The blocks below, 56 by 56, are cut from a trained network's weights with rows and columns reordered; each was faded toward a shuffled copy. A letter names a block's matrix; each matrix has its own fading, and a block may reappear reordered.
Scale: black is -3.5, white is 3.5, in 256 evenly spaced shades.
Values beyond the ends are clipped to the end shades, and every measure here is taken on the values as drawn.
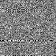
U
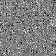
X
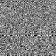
U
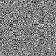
U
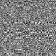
U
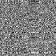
U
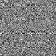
U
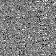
X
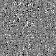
X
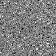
X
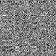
U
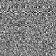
U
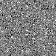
X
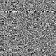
U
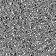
X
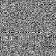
U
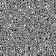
X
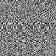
U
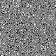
X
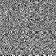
U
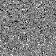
X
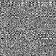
U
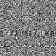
U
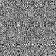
U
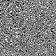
X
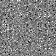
X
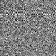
U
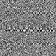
U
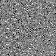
X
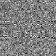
U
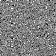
X
